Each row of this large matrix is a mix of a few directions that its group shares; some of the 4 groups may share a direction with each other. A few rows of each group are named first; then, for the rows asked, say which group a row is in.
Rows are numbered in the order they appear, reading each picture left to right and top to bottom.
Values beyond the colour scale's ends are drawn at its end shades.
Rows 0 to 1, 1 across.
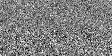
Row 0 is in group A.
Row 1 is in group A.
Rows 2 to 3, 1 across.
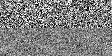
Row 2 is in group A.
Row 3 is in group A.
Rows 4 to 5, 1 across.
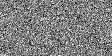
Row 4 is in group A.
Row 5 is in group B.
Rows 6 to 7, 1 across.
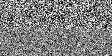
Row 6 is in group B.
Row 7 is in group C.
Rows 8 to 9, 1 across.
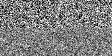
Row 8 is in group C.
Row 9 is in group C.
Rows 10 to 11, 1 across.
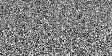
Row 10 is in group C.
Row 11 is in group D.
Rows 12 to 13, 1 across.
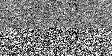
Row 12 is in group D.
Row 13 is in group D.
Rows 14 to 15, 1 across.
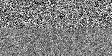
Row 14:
C
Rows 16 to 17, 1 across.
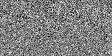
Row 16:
C
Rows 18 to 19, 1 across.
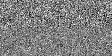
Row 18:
C
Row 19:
C
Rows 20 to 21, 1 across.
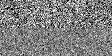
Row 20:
D
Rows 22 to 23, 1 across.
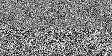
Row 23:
B
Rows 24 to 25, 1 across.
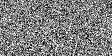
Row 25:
A
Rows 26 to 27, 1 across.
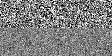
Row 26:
A
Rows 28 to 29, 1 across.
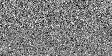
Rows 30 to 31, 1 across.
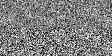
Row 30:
B
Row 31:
A
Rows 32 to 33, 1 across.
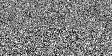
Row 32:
B
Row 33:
D
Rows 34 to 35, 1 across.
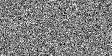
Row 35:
C
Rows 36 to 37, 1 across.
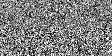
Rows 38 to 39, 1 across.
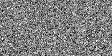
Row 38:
D
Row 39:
D
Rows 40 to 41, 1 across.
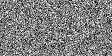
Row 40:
A
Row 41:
B
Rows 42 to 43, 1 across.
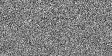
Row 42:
A
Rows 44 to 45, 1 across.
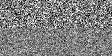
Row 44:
D
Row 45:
D
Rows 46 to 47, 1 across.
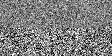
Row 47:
D
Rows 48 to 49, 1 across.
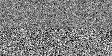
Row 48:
D
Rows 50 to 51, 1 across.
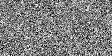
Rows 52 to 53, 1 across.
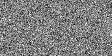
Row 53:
C
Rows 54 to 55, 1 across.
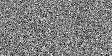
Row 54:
A
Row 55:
C
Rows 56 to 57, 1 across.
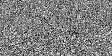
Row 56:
C
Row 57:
D
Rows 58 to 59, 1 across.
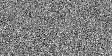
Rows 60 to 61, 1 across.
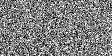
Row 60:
A
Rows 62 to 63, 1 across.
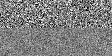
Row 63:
C
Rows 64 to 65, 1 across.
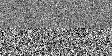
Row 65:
D
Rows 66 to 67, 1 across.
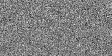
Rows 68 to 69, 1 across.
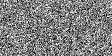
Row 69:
D
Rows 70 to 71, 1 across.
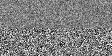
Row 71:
C
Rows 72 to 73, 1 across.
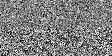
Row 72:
A
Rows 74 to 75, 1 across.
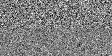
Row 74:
C
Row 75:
C
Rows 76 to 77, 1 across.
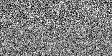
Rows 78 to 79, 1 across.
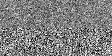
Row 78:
D
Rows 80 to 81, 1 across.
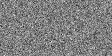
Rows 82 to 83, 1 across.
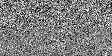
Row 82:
A
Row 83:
B
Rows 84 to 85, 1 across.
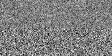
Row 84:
D
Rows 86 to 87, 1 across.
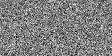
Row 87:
A
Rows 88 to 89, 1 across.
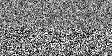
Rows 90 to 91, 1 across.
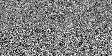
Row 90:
B
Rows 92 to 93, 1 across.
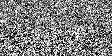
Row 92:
A
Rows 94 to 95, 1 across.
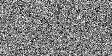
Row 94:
C
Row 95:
C
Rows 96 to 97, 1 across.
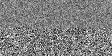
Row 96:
D
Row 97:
D
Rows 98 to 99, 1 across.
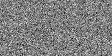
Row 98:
D
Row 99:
C
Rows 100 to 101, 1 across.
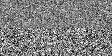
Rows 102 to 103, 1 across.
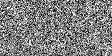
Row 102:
D
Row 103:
B
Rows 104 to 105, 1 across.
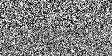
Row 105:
D
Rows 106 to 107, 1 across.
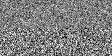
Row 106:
C
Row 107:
C
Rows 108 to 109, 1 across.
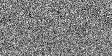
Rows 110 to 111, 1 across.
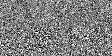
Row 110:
A
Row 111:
A
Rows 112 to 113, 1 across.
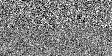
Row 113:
C
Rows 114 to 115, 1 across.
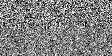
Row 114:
A
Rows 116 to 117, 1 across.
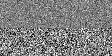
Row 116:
A
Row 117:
C
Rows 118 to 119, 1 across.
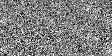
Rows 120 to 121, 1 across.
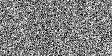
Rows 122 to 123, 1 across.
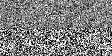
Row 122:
B
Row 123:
B
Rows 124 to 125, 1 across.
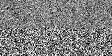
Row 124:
D
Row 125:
D
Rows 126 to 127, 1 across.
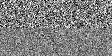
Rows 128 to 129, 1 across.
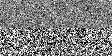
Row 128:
A
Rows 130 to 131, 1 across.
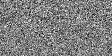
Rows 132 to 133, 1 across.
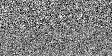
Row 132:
C
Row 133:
B
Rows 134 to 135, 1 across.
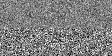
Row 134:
B
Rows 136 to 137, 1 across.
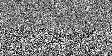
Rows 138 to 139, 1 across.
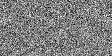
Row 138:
B
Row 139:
C
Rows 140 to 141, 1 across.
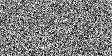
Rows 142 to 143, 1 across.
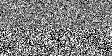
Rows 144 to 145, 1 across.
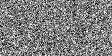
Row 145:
D
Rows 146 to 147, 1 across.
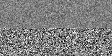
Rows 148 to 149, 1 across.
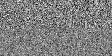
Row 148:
A
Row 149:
C
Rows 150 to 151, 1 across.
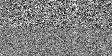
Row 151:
D
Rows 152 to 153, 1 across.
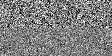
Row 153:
C
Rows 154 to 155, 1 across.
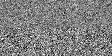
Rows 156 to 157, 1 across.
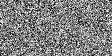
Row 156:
A
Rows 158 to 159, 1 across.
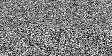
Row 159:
C
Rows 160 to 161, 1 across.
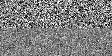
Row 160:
A
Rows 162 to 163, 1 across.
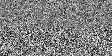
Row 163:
C
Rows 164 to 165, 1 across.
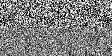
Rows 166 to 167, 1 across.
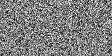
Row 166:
A
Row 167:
A
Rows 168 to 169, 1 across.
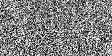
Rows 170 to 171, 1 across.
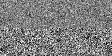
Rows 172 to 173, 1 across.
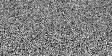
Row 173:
B
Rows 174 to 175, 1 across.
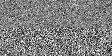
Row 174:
D
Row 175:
A
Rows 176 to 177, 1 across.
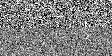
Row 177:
A
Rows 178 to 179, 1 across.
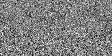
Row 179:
D
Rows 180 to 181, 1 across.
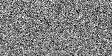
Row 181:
C
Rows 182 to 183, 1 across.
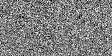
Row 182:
C
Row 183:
A
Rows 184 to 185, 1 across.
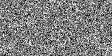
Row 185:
B
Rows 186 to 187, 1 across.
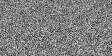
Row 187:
A
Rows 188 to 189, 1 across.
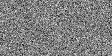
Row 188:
A
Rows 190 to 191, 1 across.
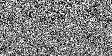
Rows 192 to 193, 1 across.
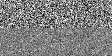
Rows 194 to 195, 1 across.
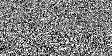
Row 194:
A
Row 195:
A
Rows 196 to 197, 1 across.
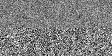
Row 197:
D
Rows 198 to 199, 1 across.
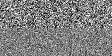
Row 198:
D
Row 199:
A
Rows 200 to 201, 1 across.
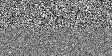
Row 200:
A
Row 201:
A
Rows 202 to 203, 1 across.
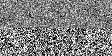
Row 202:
B
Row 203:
D
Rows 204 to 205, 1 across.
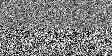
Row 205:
B
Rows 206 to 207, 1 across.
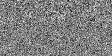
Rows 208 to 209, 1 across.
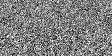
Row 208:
A
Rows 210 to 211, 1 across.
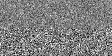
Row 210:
C
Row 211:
B
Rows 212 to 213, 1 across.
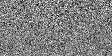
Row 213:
B
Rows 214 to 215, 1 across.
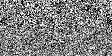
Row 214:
A
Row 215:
B
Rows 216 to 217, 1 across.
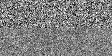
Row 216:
D
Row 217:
D
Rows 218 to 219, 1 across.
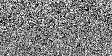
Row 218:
A
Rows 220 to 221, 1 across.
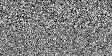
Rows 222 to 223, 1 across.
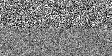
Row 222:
B
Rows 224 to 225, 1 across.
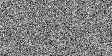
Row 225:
B
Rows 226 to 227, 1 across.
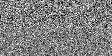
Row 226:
B
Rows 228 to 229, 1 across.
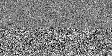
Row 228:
A
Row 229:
B
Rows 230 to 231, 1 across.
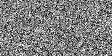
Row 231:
C
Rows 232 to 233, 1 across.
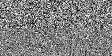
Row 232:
D
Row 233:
A
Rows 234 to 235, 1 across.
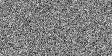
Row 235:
D
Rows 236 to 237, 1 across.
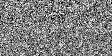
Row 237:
C
